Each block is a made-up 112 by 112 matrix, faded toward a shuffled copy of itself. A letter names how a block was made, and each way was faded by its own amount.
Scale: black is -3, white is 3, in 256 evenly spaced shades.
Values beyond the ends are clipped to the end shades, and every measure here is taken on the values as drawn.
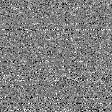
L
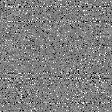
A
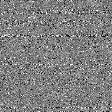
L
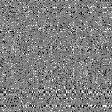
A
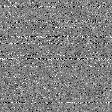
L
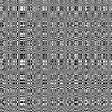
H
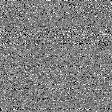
L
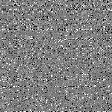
A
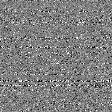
L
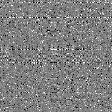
A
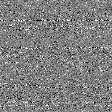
L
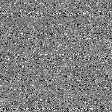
L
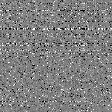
A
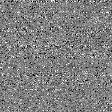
L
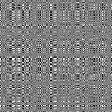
H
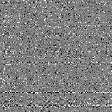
A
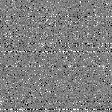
A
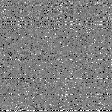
A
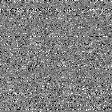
L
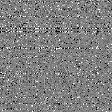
A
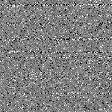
A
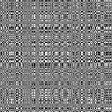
H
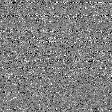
L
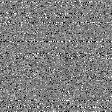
L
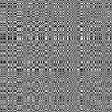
H
